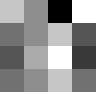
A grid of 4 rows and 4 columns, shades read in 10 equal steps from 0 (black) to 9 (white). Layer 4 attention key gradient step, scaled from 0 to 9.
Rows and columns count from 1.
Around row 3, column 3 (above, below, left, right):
7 7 6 2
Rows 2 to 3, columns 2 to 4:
5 7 3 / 6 9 2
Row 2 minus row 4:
0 0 0 -1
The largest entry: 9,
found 2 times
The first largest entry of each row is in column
4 3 3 3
